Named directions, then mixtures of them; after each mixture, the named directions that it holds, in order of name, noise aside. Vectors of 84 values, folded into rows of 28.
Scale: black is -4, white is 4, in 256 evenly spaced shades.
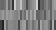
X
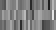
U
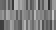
U, X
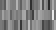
U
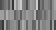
X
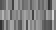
U, X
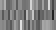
U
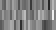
U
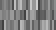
U, X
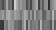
U, X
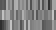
U, X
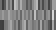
U, X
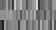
X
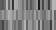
U, X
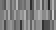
U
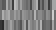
U, X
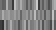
U, X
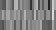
U, X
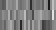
U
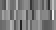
U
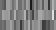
U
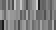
X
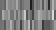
U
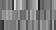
X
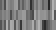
U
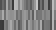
U, X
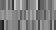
X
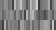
U, X
